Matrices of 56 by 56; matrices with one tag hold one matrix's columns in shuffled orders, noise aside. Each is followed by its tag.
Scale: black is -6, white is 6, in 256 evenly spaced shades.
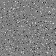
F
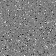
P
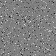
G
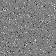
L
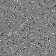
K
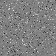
L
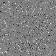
F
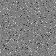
F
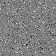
F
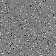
K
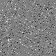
L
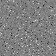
K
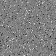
P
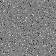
K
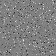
L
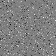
K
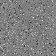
K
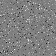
L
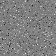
K
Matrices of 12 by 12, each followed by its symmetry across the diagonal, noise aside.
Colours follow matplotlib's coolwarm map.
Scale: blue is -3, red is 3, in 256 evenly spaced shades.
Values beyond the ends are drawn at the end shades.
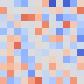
neither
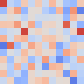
neither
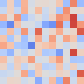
neither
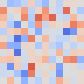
antisymmetric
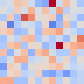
neither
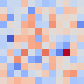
neither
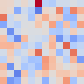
neither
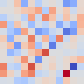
antisymmetric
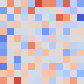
antisymmetric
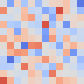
antisymmetric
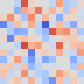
antisymmetric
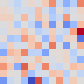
antisymmetric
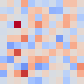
neither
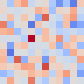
neither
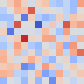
antisymmetric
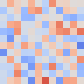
antisymmetric
